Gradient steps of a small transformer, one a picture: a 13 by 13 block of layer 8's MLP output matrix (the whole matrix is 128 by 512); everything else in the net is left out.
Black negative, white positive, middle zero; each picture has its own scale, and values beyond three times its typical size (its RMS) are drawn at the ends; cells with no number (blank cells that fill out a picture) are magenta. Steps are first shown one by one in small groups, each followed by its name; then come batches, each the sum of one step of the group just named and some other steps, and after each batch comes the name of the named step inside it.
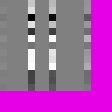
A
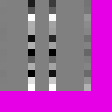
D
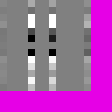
D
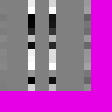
A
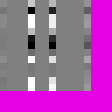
D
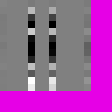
D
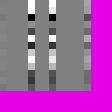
A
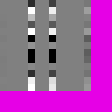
D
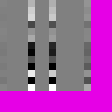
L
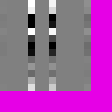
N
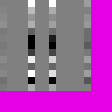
N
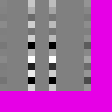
L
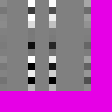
L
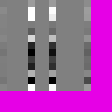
L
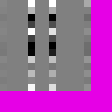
N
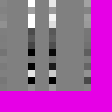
L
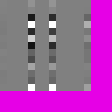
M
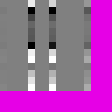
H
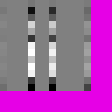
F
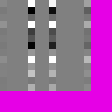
H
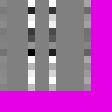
H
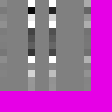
H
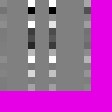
H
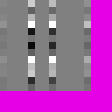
M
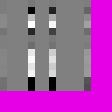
F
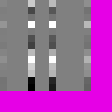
F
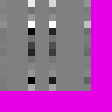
M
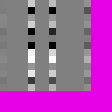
H
